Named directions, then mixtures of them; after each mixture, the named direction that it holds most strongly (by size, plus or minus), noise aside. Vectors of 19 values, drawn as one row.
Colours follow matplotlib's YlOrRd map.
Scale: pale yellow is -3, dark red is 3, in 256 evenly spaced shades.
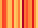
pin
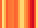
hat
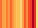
hat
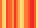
hat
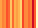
pin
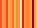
pin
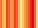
hat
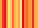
pin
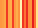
pin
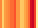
hat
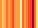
hat
